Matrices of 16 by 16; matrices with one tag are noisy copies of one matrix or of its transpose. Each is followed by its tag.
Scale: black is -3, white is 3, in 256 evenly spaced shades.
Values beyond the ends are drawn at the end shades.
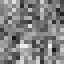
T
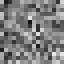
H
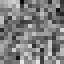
T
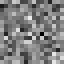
H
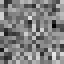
H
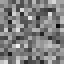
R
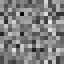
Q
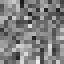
T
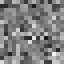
H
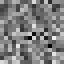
H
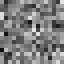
H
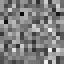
Q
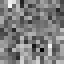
T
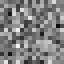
R
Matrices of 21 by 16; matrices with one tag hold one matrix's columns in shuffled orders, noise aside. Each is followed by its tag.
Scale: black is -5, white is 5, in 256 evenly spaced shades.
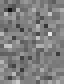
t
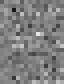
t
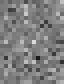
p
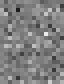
t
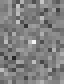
p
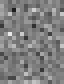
t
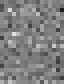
t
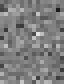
t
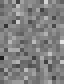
p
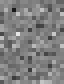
t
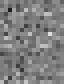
t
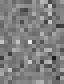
p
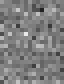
t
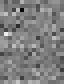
t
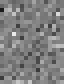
t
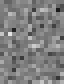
t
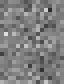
t
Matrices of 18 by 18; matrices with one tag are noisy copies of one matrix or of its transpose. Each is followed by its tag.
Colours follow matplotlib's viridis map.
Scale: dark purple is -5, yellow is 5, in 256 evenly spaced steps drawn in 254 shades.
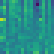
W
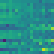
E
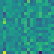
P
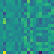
P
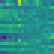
W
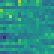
W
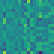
P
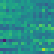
E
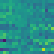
E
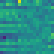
W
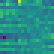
W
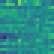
W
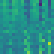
E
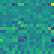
P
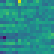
W
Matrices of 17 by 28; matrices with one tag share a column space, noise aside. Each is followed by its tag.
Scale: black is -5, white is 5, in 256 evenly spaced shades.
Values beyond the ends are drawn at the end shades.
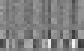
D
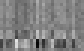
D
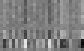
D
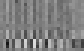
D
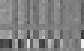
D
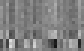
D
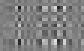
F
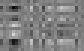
F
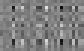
F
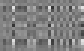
F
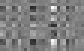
F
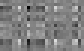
F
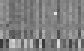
D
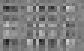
F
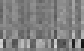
D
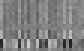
D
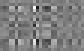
F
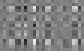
F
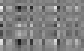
F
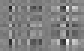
F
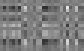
F
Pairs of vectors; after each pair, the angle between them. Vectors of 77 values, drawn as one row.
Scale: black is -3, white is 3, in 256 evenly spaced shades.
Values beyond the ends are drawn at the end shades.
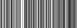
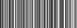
partly opposed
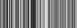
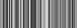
nearly parallel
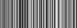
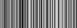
nearly parallel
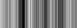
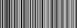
orthogonal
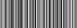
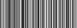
orthogonal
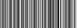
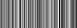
nearly opposite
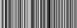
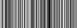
nearly parallel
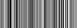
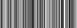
partly aligned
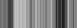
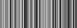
orthogonal
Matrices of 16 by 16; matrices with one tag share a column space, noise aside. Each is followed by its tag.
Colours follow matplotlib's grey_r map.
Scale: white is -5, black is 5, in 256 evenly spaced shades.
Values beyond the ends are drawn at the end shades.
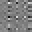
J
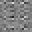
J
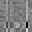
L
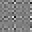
J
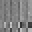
L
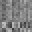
L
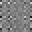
J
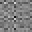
J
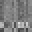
L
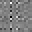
J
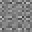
J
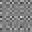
J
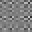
J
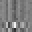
L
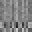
L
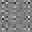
J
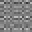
J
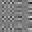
J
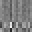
L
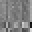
L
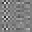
J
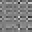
J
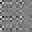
J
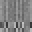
L
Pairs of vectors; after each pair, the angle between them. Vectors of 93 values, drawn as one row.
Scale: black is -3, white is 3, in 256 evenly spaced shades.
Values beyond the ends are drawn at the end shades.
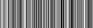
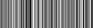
orthogonal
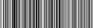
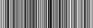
partly aligned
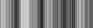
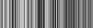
partly aligned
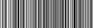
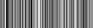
partly opposed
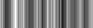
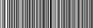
orthogonal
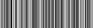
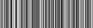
nearly parallel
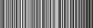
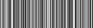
orthogonal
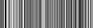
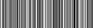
orthogonal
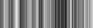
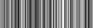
partly opposed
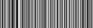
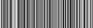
partly opposed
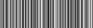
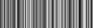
orthogonal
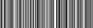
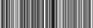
orthogonal
